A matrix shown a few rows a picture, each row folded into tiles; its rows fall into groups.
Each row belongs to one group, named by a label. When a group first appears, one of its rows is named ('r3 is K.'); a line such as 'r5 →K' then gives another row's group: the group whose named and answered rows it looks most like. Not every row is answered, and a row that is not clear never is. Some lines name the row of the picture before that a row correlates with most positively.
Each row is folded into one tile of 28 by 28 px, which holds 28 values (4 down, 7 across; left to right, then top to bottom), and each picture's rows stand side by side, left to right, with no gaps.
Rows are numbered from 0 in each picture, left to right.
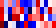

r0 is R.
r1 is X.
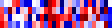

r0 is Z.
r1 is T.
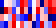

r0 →X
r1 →X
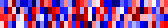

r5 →X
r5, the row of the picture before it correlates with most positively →0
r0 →Z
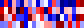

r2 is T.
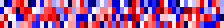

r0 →Z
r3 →T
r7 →R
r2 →X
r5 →T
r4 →T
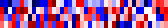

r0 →T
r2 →T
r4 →R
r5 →Z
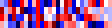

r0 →R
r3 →R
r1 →X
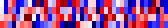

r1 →R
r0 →Z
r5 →Z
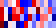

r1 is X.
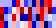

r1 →R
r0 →R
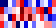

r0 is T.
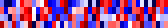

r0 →T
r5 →R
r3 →R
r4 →Z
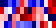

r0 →T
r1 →X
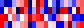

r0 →Z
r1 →X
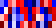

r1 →Z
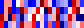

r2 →R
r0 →X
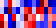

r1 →Z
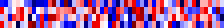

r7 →X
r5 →R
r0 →T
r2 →R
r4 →Z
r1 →T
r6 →R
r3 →X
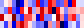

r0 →X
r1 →R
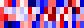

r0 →R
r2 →Z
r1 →T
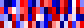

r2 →X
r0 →T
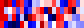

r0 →R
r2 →Z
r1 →X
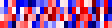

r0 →Z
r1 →T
